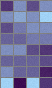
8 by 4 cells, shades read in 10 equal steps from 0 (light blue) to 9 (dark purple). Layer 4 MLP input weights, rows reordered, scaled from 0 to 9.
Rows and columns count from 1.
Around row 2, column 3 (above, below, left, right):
6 3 2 0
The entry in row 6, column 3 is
5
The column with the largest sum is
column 4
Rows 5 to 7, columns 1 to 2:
3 3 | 5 5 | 3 5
